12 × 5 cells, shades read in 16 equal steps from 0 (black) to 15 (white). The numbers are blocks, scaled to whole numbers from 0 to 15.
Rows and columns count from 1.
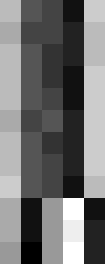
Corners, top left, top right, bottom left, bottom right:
11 12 9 2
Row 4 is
11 5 3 1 12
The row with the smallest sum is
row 2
